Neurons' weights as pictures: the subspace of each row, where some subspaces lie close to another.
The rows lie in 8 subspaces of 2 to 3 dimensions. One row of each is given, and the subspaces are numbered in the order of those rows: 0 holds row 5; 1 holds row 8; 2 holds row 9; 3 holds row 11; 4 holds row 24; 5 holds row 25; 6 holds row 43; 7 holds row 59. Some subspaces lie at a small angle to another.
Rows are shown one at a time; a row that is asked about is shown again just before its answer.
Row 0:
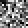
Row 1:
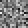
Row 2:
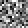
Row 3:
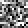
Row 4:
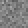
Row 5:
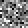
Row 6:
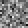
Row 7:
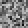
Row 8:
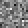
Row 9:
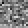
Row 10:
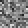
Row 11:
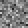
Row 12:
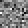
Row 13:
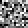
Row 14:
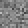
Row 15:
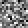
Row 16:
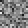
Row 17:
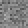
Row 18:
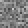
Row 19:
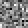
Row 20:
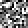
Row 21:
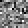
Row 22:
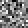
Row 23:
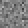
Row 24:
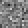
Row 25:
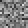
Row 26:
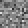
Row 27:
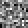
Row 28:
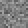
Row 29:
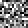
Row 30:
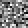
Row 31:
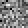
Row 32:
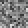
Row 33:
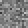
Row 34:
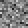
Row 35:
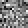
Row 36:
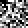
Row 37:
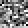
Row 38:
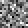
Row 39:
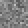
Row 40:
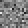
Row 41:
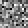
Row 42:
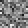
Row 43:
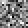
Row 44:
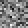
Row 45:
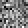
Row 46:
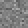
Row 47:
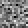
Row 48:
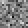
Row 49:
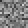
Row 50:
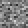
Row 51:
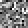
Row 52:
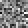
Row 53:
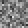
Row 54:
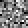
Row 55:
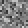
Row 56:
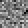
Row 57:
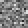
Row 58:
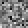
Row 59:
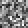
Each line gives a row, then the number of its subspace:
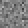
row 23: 5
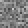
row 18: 7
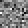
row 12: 4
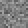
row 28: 5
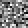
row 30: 2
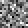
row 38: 3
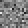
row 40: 4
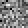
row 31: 0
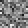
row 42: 1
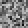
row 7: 7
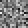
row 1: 2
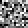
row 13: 5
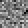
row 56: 0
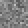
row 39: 6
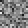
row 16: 1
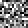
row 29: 5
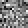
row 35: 0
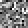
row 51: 7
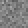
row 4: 0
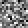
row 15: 6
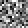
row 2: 0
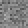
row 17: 2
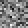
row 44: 4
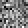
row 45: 0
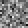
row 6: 3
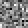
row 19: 1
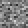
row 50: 2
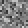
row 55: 0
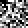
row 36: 6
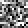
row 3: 7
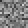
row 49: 5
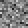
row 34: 3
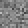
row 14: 4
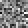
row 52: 2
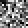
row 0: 6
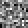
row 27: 1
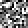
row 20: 7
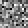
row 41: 5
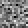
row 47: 2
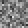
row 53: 3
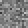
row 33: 2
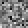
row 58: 4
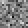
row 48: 6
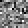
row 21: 7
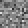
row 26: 4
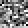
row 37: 2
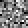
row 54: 6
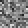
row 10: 1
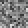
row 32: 1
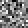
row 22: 0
